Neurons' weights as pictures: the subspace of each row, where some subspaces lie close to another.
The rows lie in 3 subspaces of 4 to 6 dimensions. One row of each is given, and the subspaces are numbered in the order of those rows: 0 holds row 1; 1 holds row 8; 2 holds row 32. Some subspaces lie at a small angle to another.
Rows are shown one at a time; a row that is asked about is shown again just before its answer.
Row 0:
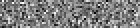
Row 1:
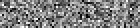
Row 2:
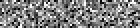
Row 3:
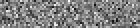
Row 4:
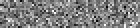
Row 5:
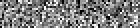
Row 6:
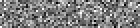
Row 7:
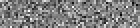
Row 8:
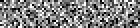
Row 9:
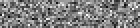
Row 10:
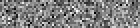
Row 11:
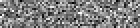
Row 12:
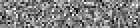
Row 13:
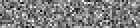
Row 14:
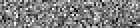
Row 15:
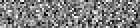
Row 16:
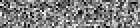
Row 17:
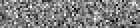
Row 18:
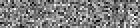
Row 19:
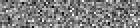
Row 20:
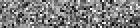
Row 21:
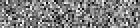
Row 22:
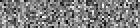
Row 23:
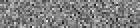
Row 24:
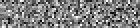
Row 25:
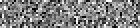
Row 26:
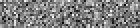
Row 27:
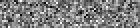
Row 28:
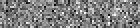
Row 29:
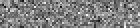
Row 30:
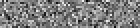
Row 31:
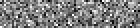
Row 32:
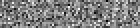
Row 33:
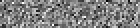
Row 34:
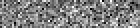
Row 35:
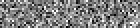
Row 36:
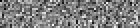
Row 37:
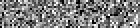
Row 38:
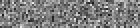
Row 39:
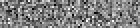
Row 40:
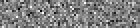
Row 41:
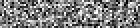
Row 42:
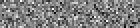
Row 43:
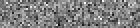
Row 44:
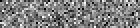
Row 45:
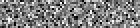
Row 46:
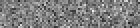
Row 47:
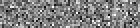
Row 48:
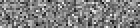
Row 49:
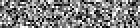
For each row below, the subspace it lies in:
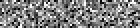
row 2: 1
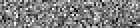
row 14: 1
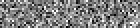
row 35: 2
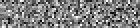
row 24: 2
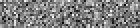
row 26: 1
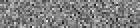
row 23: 1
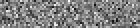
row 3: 1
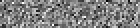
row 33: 2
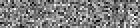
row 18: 2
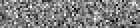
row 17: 1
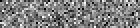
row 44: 1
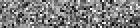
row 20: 1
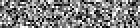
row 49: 0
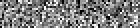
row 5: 2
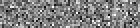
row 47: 2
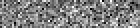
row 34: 1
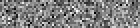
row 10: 1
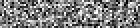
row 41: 2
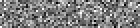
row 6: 0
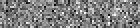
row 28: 2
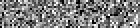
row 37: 2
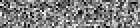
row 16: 2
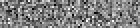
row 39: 2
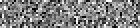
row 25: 2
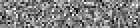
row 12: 1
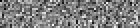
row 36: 2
